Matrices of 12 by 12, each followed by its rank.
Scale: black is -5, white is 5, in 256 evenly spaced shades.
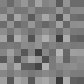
two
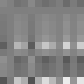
one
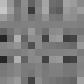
two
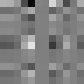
one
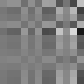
one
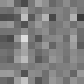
two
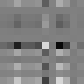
one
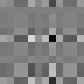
one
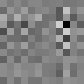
two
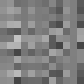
two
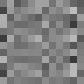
two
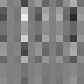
one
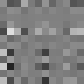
two
